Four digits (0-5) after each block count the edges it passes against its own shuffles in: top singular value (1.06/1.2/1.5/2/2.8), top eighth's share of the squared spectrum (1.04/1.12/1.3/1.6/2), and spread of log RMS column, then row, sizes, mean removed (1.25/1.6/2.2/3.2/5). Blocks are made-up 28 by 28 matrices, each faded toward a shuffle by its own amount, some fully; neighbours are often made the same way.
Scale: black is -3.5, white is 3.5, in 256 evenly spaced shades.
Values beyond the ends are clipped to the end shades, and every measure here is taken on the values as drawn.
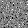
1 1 0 0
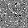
1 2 1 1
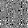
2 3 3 1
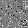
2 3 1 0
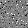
0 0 0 0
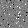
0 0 0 0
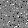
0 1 0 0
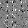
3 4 1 0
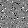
0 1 0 1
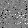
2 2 0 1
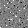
0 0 0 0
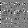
3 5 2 3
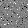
0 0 0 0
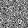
0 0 0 0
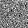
1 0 0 0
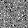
2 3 1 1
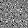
2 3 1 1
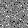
0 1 0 0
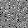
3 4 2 1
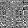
3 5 2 1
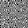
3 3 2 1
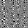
3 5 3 1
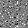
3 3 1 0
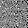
2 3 2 0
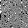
2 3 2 0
